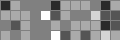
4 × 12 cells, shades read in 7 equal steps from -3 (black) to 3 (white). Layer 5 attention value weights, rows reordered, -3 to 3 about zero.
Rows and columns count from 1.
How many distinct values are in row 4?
5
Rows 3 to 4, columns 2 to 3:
-1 1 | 0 1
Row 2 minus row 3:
1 2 0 0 3 -2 1 -1 -1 1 1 0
